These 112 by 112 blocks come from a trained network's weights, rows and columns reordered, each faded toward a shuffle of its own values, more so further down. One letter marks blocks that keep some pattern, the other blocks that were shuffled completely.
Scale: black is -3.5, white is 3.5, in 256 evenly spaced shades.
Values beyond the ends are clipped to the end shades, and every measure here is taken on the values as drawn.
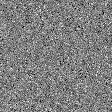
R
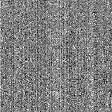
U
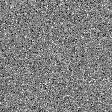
R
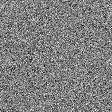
R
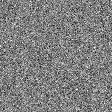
R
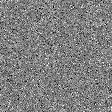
R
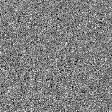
U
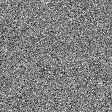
R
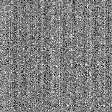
U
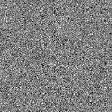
U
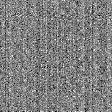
U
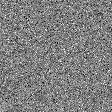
R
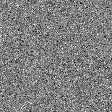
R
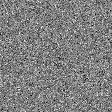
R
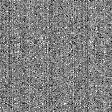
U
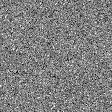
R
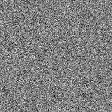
U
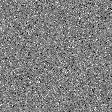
R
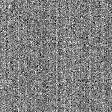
U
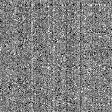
U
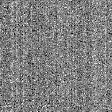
U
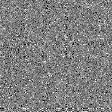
U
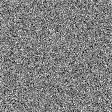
R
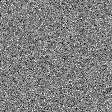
R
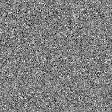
U
